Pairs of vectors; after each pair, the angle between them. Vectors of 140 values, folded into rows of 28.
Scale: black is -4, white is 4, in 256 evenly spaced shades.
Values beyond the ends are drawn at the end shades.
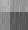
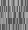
orthogonal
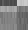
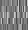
orthogonal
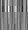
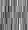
partly opposed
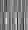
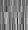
nearly parallel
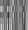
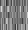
partly aligned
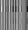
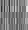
nearly opposite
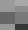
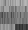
nearly parallel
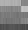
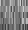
partly aligned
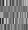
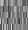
partly opposed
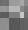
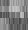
nearly parallel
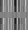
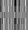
nearly parallel
